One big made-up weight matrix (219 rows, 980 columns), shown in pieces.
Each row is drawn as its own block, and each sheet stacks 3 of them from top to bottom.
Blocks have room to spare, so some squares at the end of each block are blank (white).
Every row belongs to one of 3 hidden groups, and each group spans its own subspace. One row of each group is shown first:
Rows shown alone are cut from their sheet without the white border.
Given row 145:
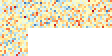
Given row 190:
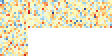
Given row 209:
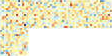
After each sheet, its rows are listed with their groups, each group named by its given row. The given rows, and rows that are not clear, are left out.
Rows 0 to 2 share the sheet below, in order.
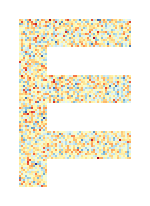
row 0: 190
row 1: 190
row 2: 145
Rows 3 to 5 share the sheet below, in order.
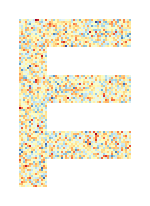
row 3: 209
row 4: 145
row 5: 209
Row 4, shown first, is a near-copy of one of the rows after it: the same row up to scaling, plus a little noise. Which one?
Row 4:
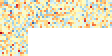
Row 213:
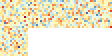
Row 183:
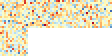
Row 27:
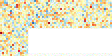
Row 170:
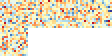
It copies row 27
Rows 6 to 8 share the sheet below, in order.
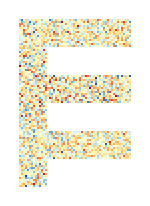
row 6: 190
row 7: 209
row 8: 190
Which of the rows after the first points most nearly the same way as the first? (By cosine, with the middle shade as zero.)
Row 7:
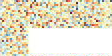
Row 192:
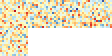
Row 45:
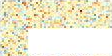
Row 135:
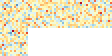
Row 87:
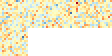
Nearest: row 192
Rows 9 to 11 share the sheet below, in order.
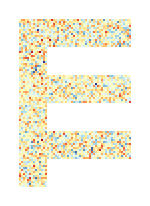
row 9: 190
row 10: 209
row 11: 209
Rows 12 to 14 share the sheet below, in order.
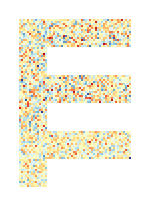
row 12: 209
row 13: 145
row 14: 209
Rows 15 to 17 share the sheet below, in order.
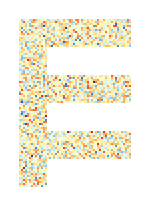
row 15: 145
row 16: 145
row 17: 190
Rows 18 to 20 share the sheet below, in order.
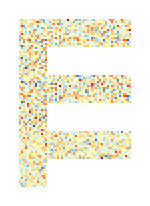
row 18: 145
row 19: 145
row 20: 209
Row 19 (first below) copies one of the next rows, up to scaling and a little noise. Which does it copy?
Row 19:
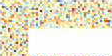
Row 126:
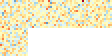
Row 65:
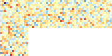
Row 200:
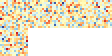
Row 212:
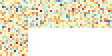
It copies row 212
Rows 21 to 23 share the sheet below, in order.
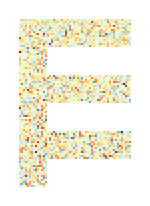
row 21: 145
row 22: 145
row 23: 209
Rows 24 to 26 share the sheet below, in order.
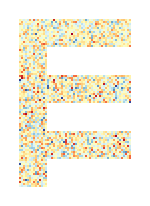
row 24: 209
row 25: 190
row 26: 145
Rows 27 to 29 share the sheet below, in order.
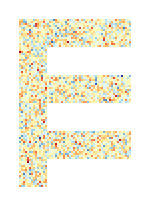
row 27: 145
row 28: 209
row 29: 145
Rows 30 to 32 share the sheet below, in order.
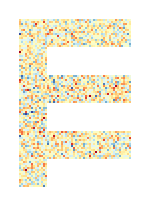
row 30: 145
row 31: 190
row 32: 190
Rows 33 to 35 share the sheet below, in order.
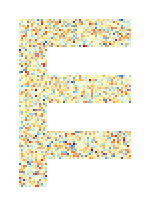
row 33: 209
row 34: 209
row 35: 145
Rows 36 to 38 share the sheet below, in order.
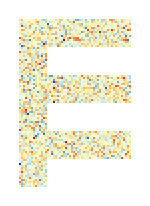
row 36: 145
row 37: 190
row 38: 145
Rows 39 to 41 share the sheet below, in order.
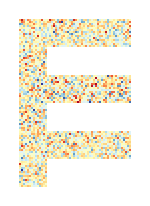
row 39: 190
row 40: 209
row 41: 145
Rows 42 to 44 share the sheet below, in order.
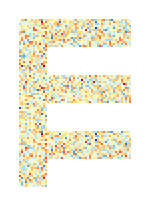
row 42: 209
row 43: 145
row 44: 209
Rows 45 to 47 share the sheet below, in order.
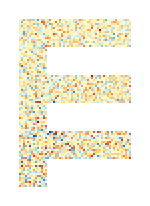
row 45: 209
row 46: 190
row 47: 190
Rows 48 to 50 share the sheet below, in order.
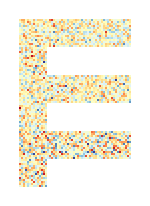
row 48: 190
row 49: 145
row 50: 145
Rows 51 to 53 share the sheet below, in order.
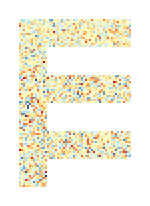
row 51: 190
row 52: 145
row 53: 145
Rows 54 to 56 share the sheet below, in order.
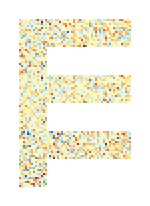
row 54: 209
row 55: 209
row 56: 190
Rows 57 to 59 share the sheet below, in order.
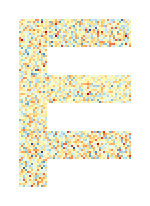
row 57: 209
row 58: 145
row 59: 190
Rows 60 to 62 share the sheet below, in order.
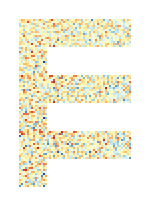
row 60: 190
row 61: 190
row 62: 190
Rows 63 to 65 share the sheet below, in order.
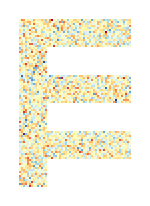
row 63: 190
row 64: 190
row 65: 145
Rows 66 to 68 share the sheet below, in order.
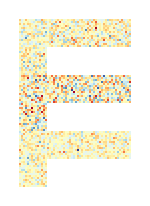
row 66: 209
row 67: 190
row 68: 145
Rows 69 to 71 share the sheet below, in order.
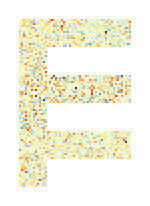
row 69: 190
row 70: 209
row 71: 145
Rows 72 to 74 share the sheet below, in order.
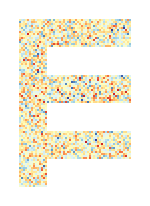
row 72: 145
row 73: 209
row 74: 209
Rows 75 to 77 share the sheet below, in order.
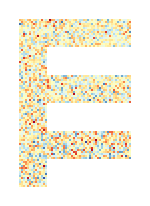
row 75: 190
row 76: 190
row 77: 209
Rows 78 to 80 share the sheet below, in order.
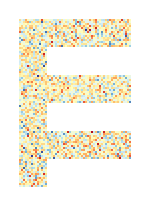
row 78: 209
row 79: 209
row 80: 190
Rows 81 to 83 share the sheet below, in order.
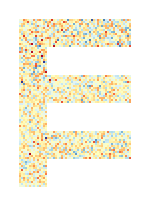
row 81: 190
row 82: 209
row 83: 209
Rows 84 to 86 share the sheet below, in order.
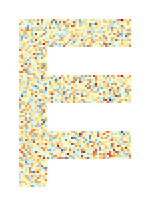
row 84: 209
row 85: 209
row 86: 209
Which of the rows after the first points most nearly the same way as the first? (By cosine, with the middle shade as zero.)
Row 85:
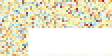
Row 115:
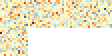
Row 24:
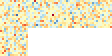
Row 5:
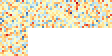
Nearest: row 5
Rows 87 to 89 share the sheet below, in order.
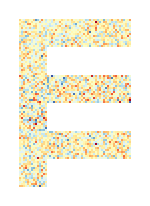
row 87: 209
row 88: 190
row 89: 190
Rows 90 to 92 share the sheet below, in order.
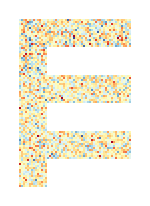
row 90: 190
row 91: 145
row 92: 145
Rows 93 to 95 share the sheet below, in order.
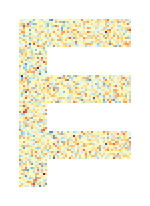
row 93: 190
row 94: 190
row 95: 190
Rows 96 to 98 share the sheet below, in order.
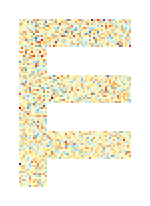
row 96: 190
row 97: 145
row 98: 145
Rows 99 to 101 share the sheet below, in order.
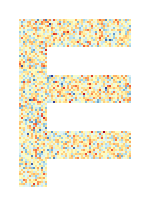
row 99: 209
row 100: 190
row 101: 190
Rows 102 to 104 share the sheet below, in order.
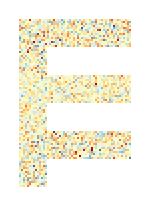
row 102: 145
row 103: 209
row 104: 209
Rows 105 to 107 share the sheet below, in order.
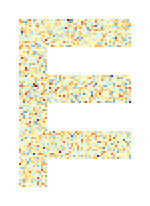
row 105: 145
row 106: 209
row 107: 145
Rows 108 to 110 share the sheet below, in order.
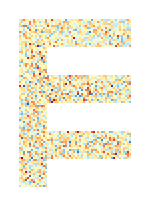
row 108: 190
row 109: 145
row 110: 145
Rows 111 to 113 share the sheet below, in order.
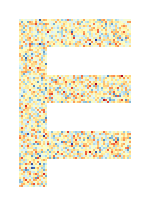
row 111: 190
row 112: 209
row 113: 190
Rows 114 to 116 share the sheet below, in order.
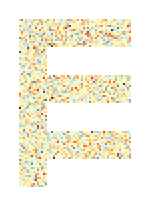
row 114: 145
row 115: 145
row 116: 190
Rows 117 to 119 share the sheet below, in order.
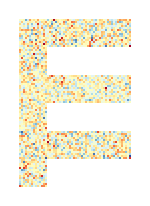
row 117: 209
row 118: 190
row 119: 190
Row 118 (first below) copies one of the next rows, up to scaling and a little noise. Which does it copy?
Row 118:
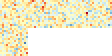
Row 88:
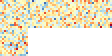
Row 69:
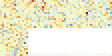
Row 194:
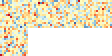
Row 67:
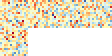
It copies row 69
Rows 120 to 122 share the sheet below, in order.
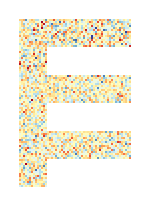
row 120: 209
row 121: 190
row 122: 209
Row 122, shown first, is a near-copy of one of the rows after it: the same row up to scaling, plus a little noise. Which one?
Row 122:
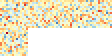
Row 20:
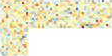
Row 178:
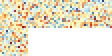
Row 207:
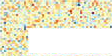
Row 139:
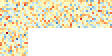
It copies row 139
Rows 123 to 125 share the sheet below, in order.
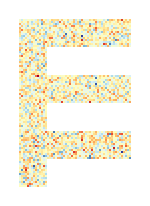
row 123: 209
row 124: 209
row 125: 209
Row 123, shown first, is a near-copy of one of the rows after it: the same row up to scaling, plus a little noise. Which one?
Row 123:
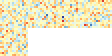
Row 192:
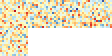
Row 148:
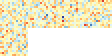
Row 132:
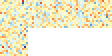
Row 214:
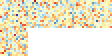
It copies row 148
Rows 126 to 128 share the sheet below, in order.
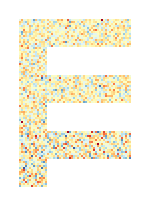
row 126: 145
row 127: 209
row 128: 190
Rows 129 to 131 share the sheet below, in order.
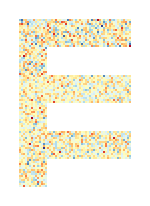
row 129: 190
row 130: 190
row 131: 145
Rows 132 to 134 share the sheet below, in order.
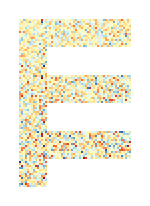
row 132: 209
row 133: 209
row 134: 209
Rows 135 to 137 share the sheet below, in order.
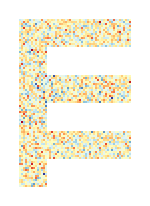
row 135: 145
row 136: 209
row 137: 190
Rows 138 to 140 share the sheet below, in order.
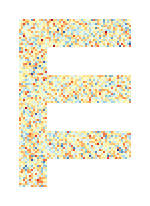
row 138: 190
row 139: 209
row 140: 190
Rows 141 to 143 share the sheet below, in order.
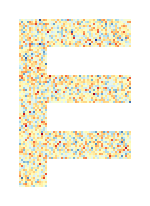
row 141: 190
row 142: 190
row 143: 209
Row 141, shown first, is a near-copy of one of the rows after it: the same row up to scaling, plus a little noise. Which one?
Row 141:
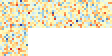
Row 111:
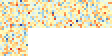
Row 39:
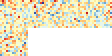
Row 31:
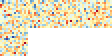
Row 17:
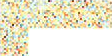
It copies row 111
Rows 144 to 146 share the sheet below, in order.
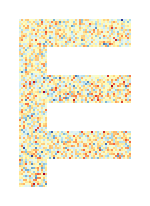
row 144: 209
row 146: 190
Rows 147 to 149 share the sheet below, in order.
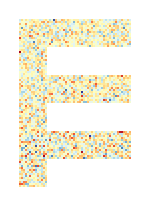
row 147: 145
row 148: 209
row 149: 209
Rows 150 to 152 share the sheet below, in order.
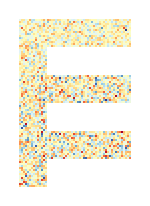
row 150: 145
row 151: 209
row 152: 209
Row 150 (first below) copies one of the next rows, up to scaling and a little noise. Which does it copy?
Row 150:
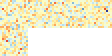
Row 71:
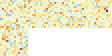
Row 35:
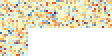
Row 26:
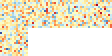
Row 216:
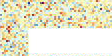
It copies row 71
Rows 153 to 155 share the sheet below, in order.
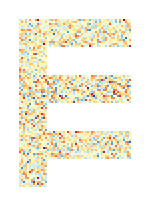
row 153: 209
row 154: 145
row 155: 145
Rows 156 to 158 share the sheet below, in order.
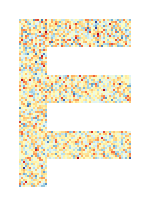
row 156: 209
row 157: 145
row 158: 190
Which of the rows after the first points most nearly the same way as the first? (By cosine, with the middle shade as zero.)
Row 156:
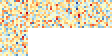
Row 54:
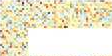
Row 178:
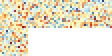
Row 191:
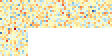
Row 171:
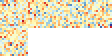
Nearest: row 178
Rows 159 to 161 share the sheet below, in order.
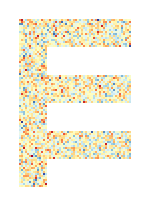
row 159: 190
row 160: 209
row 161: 190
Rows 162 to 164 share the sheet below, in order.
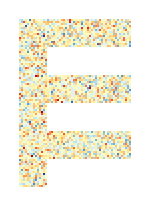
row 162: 145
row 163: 209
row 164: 190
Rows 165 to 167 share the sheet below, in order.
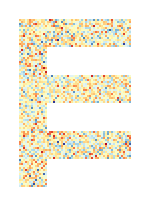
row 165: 190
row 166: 190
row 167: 190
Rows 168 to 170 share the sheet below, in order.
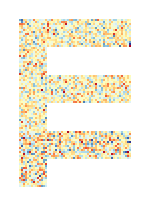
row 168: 190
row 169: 209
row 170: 145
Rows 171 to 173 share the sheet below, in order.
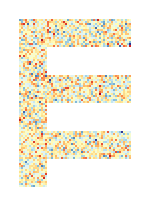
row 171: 190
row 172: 209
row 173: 209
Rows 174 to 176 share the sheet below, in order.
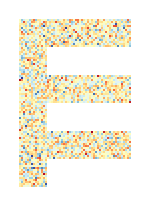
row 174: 145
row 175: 190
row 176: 190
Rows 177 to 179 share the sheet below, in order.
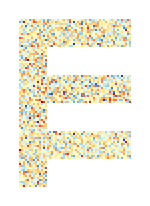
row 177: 145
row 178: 209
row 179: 145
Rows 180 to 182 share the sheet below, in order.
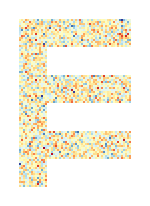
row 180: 209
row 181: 190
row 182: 145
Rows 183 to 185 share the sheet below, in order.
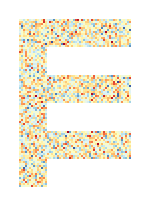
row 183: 145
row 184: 145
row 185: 190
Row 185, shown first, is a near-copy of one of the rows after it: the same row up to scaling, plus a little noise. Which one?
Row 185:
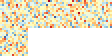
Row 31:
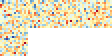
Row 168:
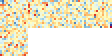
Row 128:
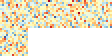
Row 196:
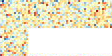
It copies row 128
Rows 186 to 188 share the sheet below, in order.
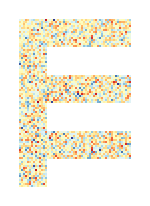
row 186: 209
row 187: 145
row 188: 209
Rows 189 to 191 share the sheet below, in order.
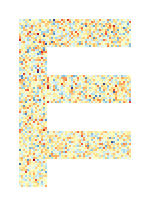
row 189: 145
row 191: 145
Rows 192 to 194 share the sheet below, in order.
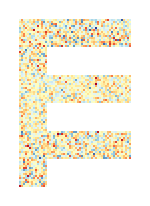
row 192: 209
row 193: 209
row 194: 190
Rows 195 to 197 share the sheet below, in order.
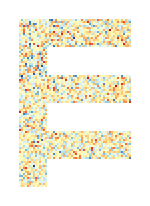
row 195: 190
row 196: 190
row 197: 209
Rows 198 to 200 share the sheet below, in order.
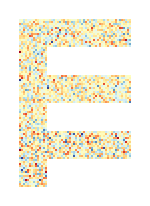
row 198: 145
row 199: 190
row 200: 145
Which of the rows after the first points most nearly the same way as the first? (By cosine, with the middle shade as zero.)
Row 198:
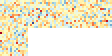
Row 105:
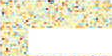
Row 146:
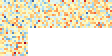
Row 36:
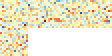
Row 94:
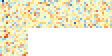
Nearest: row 36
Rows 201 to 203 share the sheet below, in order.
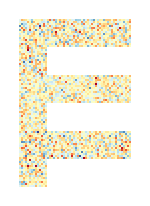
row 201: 145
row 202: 209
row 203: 209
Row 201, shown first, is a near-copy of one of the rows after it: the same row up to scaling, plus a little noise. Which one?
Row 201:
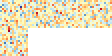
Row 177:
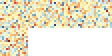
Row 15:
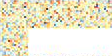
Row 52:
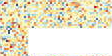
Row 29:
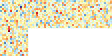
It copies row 29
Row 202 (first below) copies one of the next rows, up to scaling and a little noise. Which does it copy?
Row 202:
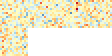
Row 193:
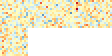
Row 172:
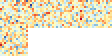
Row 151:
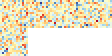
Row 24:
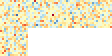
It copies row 193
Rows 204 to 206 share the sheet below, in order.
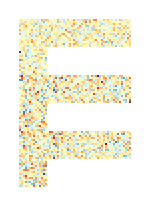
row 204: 145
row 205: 190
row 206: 190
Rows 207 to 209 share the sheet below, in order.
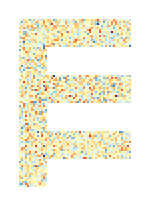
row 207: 209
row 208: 209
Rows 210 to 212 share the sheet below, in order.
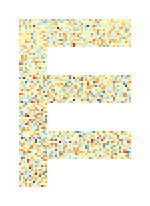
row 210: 145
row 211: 145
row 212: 145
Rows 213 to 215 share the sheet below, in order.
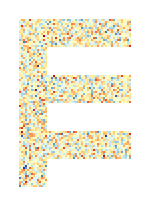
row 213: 145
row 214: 209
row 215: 190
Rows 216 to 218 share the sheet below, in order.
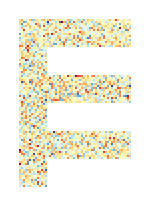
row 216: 145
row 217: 145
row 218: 145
